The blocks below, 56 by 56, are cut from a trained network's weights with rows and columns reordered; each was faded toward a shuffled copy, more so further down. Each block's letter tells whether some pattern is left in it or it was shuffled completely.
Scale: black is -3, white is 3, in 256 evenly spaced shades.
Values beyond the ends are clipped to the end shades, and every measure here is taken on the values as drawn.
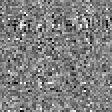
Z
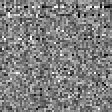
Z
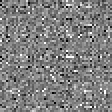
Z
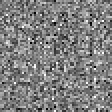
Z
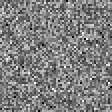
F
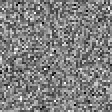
F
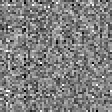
Z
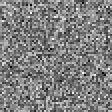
F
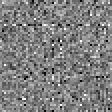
Z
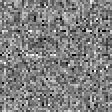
Z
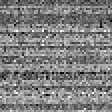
Z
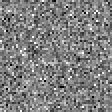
F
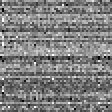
Z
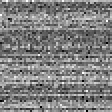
Z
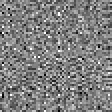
Z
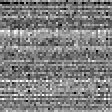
Z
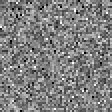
F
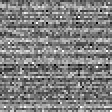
Z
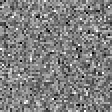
F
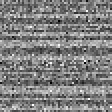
Z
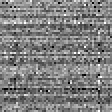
Z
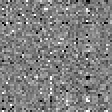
Z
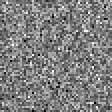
F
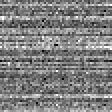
Z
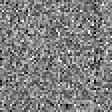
Z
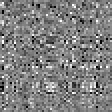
Z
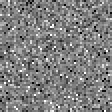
F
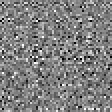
Z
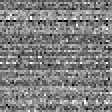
Z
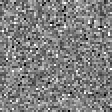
F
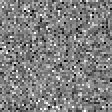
F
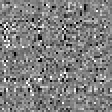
Z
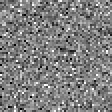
F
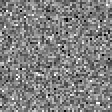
F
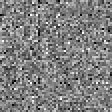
Z
